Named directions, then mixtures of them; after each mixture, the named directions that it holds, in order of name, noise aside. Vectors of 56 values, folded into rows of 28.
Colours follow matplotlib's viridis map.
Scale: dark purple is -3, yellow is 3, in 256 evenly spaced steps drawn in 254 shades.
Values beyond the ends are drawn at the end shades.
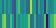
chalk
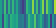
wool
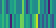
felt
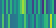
wool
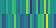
chalk, felt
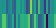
chalk, felt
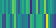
chalk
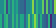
felt, wool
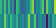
chalk, wool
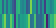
chalk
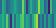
felt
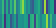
chalk, wool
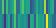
chalk, wool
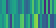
felt, wool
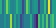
felt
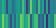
chalk, felt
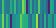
felt, wool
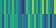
wool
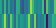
chalk, wool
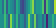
chalk, wool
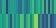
felt, wool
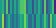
wool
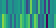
chalk, felt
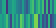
felt, wool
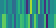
chalk, felt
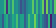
felt, wool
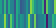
chalk, wool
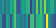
chalk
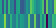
chalk, wool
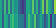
wool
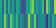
chalk, wool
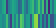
felt, wool
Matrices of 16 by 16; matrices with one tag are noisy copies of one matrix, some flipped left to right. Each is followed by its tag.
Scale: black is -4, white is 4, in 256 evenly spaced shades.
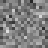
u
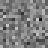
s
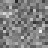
u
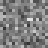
s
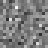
s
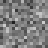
u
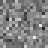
s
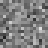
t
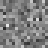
s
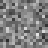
t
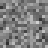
t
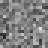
t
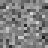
t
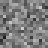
t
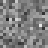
s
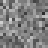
s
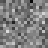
u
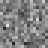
s
